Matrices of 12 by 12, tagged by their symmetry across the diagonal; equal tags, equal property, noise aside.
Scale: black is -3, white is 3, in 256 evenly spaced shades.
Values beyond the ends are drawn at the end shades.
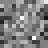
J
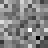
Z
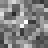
Z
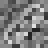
Z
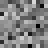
J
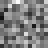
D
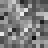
J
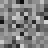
Z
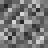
Z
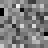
J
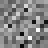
Z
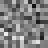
D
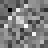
Z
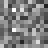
J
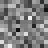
D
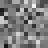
J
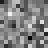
J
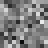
D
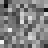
J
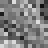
D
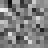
D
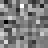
D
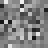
D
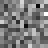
J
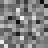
D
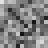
Z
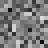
Z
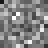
Z
